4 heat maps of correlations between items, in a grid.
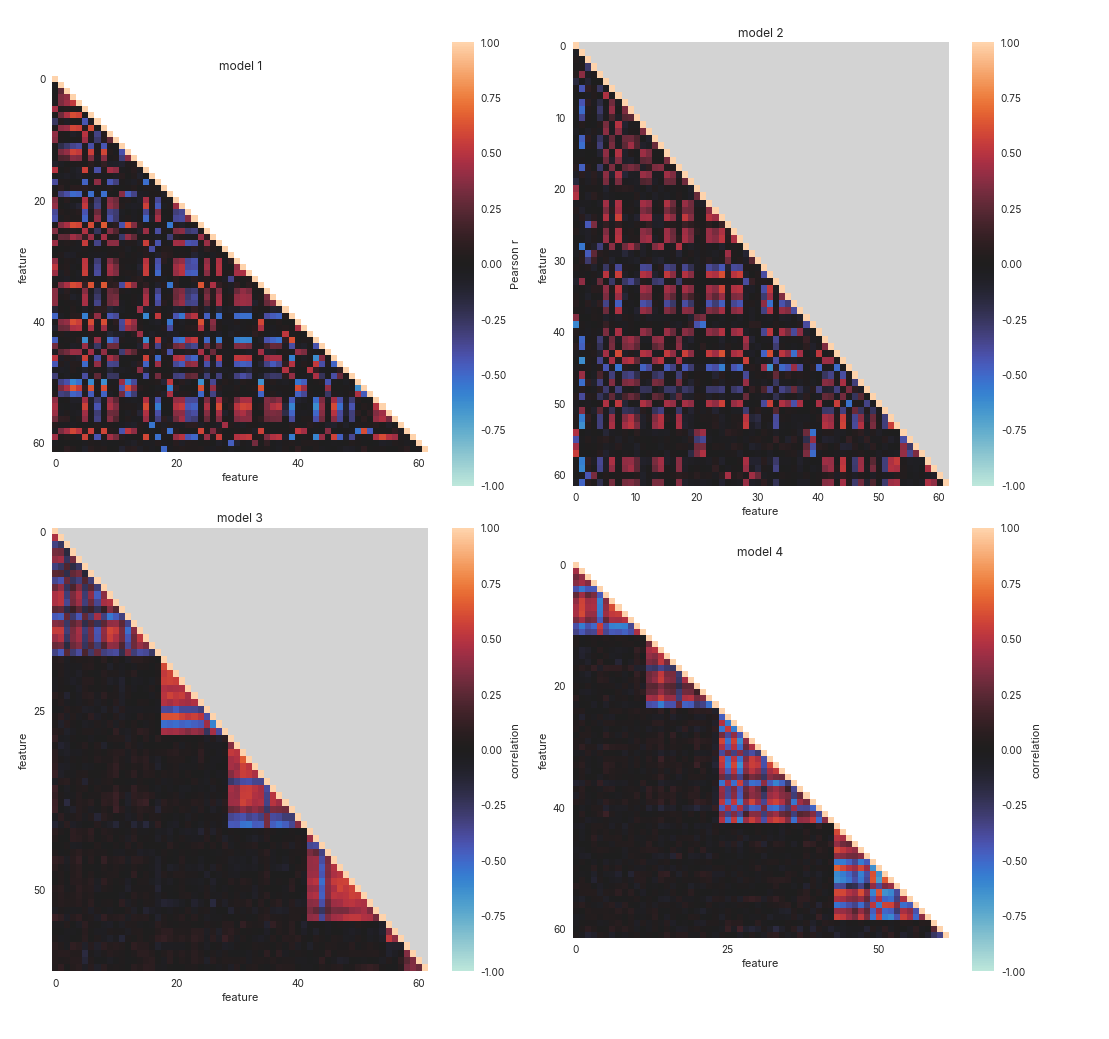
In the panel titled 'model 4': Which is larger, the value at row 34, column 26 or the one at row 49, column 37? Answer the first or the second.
the first
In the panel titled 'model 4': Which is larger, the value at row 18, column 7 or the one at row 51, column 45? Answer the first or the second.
the first
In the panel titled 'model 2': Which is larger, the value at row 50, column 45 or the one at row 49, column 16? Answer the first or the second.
the second
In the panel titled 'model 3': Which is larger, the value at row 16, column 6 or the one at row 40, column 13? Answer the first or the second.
the first
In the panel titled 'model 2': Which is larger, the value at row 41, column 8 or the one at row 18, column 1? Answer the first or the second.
the first
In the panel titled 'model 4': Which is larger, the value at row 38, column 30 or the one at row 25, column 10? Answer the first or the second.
the first
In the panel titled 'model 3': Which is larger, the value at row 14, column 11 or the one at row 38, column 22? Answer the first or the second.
the first
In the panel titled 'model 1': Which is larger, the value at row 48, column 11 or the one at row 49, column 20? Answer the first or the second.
the first
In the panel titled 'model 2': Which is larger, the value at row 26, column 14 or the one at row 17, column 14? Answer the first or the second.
the second
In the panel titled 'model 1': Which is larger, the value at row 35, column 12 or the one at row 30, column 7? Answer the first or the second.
the first
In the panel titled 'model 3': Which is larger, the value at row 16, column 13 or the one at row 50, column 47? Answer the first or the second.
the second
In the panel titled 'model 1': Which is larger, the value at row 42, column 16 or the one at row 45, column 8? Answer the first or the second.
the second
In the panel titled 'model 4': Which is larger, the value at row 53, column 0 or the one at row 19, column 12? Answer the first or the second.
the second
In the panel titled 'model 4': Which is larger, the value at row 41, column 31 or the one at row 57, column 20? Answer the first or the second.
the second
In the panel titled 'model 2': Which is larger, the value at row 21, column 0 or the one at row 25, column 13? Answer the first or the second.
the first
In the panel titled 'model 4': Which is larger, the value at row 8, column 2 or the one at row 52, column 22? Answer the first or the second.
the first
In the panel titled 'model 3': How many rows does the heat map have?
62
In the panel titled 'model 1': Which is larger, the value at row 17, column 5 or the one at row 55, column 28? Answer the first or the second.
the second
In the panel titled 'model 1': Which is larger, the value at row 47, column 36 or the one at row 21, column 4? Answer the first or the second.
the second
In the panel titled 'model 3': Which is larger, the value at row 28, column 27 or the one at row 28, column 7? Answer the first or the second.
the second
